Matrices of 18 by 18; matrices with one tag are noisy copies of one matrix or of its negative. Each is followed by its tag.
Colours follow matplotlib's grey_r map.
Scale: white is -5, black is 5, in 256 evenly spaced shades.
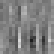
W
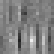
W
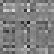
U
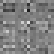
U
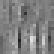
W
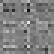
U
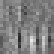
W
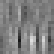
W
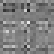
U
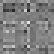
U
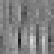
W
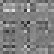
U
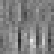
W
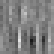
W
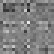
U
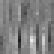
W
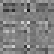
U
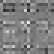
U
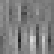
W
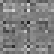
U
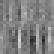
W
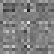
U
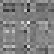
U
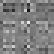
U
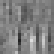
W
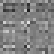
U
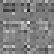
U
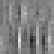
W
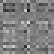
U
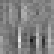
W
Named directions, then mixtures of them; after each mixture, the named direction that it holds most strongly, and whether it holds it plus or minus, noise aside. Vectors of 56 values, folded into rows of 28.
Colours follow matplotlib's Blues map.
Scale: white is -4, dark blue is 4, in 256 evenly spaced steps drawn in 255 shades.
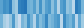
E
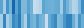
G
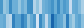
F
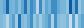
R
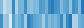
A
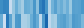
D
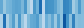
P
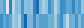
G, minus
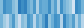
E, plus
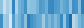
A, plus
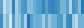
A, plus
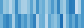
E, minus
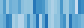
F, minus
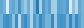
R, minus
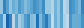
F, minus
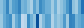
F, minus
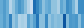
F, minus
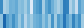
P, plus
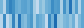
R, plus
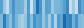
R, minus
